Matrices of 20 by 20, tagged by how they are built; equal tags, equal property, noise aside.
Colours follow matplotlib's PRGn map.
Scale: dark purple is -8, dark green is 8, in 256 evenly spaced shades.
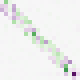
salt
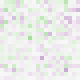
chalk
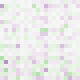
chalk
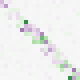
salt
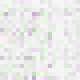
chalk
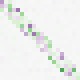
salt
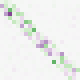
salt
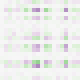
chalk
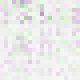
chalk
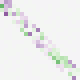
salt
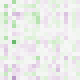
chalk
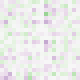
chalk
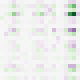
chalk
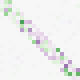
salt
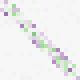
salt
